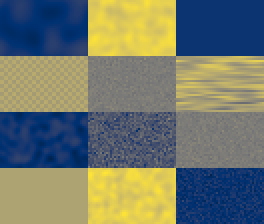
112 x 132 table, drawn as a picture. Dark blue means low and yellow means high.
The table splits into 4 rows of 3 panels. Panel 1,1: very low, smooth, faint in contrast. Panel 1,2: very high, blotchy, faint in contrast. Panel 1,3: very low, flat. Panel 2,1: high, checkered, faint in contrast. Panel 2,2: middling, fine-grained, faint in contrast. Panel 2,3: high, streaked across. Panel 3,1: very low, blotchy, faint in contrast. Panel 3,2: low, fine-grained. Panel 3,3: middling, fine-grained, faint in contrast. Panel 4,1: high, flat. Panel 4,2: very high, blotchy, faint in contrast. Panel 4,3: very low, fine-grained, faint in contrast.
